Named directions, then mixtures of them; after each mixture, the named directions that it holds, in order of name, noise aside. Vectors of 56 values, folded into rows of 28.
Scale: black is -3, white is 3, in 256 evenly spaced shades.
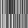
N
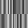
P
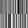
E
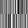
E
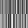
E, N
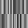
P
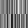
E, P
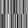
E, P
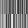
E, N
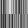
N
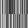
N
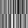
E, P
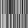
N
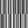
E, P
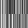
N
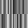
P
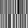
E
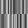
P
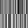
E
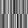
E, P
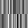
P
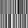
E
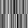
E, P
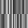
P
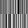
E
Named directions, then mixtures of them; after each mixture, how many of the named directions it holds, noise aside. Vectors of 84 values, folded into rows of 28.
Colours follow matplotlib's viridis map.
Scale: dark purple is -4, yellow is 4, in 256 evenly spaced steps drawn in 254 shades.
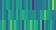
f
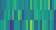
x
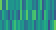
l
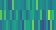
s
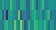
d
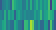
three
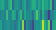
two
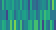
two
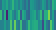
three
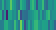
one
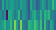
two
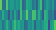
one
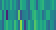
one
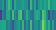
two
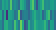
one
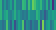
one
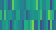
two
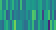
three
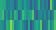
one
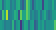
two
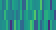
three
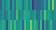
one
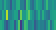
one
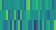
three
